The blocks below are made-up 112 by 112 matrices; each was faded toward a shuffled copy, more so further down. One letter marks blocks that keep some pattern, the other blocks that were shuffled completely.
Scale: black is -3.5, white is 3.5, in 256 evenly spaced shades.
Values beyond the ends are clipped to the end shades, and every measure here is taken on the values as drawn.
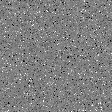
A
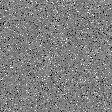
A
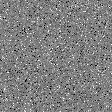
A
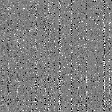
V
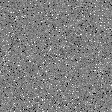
A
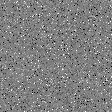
A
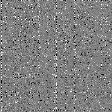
V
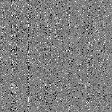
V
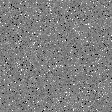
A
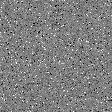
A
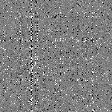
V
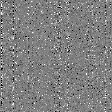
V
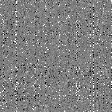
V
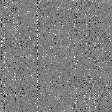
V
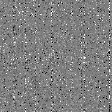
V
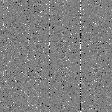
V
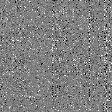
V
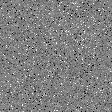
A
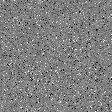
A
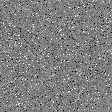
A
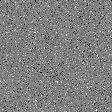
A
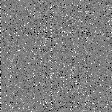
V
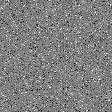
A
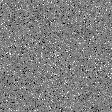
A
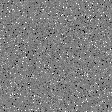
A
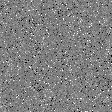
A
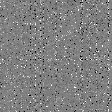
V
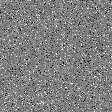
A
